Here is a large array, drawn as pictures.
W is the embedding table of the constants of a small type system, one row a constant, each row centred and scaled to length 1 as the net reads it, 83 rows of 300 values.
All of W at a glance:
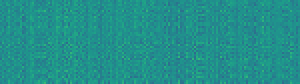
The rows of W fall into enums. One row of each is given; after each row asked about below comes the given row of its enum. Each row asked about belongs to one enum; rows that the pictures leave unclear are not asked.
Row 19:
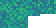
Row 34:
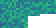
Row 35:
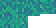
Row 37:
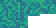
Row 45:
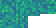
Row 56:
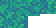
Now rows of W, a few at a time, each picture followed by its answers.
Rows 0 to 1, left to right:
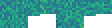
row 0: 35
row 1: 34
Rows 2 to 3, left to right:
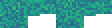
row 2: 37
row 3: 34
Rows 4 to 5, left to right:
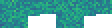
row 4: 34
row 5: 19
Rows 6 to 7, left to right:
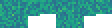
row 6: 37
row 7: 35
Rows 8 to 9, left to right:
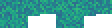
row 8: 35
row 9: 19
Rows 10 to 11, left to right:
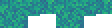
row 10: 56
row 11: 56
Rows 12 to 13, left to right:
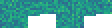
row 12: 34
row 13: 45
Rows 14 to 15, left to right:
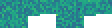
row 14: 35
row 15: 37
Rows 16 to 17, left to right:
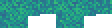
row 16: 19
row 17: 19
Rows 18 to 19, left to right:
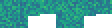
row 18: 37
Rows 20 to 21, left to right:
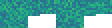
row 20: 19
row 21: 34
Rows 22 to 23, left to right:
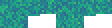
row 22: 56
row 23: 35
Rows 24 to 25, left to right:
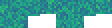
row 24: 56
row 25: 35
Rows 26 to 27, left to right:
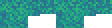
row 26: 19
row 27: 19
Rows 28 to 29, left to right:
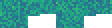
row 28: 37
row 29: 19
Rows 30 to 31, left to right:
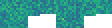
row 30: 19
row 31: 37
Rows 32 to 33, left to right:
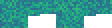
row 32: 34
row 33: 19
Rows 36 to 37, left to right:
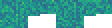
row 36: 45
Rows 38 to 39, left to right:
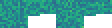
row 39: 34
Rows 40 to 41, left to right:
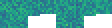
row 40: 19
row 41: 37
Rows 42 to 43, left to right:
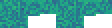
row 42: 37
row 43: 37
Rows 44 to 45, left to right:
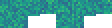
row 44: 56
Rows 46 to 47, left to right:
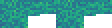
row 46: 34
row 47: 34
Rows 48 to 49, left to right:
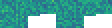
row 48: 45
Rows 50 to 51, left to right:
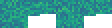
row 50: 34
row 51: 35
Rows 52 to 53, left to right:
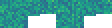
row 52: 56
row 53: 45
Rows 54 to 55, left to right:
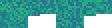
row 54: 19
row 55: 37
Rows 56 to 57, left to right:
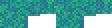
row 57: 56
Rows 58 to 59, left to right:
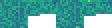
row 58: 37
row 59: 37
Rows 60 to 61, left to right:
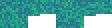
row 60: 35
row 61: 34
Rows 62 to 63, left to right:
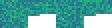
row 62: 34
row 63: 37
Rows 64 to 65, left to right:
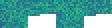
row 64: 34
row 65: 19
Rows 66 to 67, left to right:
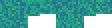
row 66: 37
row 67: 35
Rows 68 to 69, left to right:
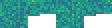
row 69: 45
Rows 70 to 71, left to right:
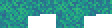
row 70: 19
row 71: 19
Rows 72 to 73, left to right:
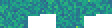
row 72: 56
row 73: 37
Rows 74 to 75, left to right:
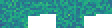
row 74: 34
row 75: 37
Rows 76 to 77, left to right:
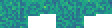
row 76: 37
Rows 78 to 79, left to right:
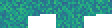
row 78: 19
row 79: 35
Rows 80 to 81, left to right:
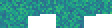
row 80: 19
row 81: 56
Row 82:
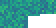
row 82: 56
